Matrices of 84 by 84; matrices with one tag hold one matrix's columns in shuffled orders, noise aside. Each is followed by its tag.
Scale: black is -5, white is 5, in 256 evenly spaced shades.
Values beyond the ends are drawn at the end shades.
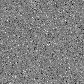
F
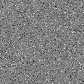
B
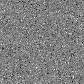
F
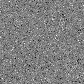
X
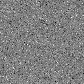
F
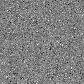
F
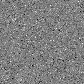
X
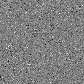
B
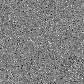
X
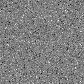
F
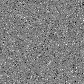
F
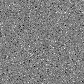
B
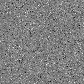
B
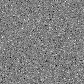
X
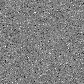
B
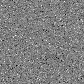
X
